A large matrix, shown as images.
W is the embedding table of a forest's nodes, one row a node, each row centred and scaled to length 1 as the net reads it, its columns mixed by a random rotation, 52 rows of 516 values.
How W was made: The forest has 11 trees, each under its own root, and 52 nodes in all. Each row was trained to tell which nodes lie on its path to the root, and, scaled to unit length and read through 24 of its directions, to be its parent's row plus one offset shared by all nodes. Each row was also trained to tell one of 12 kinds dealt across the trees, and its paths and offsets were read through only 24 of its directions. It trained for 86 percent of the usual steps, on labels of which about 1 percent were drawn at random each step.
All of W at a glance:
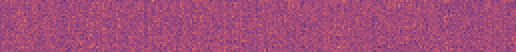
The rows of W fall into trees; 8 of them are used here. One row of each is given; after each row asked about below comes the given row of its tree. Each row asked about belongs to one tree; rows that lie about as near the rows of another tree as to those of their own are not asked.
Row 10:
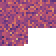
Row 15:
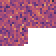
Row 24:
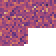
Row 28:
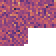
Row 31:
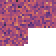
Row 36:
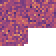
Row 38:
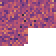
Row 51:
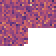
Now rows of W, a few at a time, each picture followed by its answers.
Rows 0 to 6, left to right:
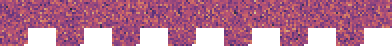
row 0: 51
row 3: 51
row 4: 51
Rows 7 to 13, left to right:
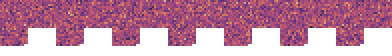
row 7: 36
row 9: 31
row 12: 51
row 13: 28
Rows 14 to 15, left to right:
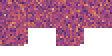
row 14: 36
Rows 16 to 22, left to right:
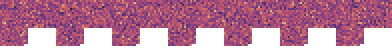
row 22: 36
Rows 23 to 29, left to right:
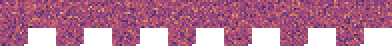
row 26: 24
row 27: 31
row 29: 28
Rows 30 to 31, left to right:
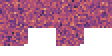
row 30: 51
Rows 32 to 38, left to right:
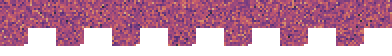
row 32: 31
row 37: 15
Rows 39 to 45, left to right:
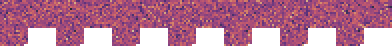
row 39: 51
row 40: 28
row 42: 15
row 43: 36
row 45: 31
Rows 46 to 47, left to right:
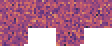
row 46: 31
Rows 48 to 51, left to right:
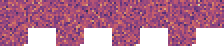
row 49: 31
